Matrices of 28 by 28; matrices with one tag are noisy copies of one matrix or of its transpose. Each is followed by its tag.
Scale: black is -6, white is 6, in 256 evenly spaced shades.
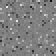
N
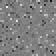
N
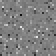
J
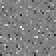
J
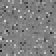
N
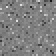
N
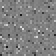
J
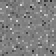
N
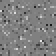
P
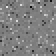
N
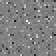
J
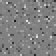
J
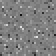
J
